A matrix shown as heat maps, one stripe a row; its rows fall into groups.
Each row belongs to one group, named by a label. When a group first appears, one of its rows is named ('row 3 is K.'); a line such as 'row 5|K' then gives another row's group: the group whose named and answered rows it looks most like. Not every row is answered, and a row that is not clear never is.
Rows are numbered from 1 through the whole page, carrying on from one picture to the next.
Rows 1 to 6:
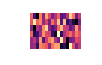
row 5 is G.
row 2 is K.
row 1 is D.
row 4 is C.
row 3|C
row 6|D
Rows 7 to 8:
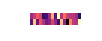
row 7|K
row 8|G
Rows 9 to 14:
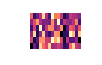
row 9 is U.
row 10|K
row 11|G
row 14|D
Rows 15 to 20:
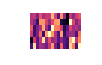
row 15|G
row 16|D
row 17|U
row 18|G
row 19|D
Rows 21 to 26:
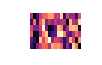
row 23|C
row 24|C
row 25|D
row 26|U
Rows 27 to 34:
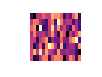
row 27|U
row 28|K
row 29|K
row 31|C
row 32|G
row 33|K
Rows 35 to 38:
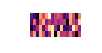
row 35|D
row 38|K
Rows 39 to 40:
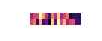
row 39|K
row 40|K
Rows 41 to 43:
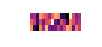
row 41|D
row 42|G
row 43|C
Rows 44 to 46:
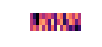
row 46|K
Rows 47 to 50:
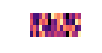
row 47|U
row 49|K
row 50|D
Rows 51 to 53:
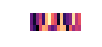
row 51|G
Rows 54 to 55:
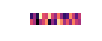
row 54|D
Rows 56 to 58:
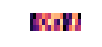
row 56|U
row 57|G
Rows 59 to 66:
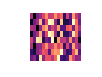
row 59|U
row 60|G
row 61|C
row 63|K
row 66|D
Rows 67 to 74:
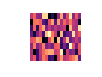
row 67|C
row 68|K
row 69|D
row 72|D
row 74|C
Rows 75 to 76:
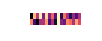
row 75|K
